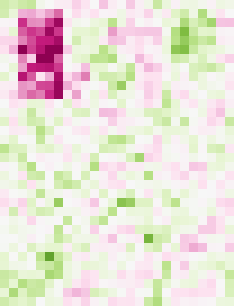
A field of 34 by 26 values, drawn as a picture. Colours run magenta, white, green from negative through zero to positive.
Ninth with the lowest average: top left. Odd patch: lower, in the top left. Roughest part: top left. Stripes: none. Histogram: skewed, a long tail of low values. Grain: blotchy.
